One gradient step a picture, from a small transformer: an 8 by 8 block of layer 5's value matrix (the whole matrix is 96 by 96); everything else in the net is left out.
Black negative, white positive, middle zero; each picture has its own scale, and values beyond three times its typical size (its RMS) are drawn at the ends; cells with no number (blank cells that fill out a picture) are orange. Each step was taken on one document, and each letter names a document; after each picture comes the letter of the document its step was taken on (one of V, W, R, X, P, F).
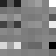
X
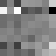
X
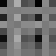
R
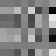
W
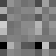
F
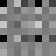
R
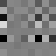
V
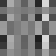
F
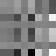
W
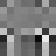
V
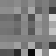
W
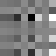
W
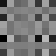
V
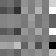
X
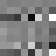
W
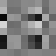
F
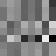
V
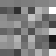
X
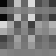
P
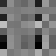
F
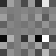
V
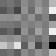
X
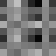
R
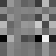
V
